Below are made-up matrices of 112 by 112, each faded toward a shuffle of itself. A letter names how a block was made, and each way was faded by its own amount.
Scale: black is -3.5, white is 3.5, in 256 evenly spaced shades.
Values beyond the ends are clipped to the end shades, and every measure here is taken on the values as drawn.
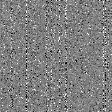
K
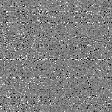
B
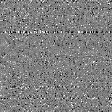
B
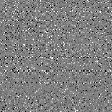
B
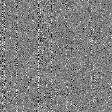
K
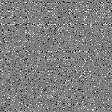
B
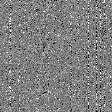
K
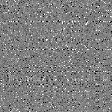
B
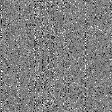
K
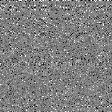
B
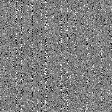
K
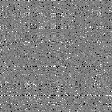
B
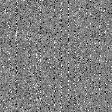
K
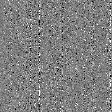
K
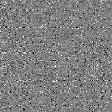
B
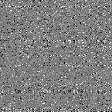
B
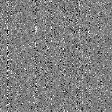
K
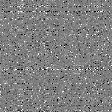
B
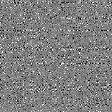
B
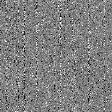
K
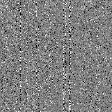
K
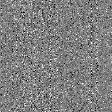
K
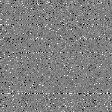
B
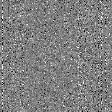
K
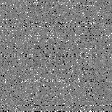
B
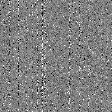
K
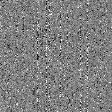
K
